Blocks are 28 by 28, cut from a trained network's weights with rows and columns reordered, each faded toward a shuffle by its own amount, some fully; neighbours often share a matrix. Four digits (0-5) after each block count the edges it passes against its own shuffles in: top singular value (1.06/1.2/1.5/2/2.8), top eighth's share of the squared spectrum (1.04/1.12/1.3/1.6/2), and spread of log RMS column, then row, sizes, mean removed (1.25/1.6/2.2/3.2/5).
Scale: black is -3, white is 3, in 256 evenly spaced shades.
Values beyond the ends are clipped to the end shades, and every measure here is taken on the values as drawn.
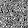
1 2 0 1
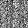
1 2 0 0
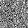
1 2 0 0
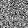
2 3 0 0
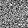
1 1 0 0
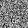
0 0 0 0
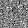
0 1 0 0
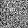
1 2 0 0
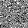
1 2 1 0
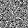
0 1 0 0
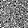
1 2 0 0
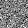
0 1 0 0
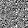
2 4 1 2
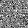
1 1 0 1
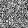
0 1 0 0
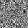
3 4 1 1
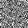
2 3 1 1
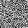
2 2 0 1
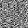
3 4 2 0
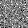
0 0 0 0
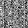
2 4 0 1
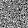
0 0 0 0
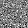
1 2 0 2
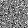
0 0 0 0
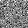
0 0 0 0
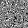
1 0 0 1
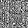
3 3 1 1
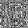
2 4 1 2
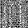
3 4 2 1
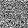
2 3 0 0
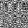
3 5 2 2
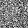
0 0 0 1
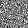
1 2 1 0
